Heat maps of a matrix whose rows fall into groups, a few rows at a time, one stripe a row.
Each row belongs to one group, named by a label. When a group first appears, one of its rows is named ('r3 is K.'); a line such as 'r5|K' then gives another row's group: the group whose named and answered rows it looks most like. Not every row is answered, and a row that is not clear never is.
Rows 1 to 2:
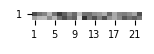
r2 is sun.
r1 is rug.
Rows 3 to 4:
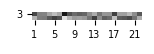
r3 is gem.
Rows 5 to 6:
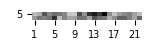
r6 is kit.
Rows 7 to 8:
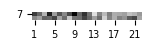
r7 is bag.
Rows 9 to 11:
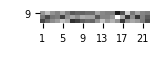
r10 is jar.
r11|gem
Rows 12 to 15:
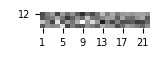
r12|bag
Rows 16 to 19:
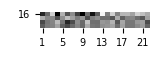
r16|bag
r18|rug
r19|rug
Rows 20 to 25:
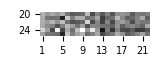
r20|sun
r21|kit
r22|sun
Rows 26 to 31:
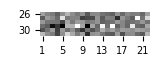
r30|bag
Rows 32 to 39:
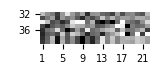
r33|bag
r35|jar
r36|rug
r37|jar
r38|bag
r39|bag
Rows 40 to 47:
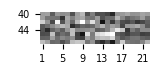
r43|gem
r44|jar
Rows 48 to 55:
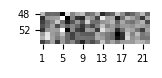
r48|kit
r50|rug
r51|bag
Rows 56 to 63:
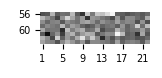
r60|kit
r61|jar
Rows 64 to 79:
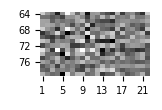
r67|sun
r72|gem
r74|kit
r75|rug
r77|bag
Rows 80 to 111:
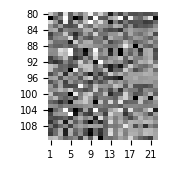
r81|rug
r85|rug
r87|kit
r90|sun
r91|rug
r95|bag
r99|sun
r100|kit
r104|rug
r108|jar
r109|bag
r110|bag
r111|sun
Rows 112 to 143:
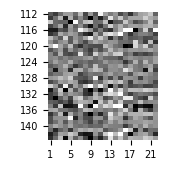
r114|kit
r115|bag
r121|bag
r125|rug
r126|jar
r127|gem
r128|sun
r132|gem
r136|jar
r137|bag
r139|bag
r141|jar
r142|gem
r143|bag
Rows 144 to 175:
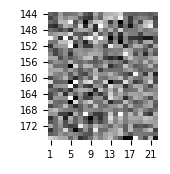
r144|gem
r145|gem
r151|sun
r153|jar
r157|kit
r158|sun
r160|rug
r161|kit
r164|bag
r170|bag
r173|rug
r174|gem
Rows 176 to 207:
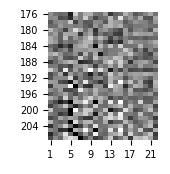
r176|kit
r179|gem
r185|jar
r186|sun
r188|gem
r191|bag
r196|rug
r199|rug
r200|kit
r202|gem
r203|kit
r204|rug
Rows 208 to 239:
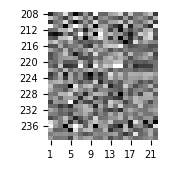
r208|rug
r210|rug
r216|gem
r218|rug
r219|gem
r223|bag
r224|bag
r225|sun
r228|sun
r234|rug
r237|kit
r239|kit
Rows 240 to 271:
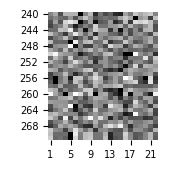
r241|jar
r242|gem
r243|rug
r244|sun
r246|rug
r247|kit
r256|jar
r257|jar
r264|rug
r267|rug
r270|kit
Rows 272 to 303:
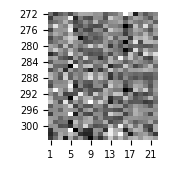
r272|jar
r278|gem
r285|kit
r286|bag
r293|kit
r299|kit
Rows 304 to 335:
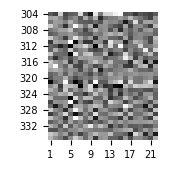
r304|gem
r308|sun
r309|gem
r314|kit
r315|jar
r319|bag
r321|rug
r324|sun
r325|kit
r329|rug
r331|bag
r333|jar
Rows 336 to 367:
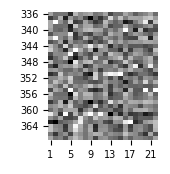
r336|kit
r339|kit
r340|jar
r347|rug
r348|kit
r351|gem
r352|sun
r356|kit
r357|kit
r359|sun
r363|jar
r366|jar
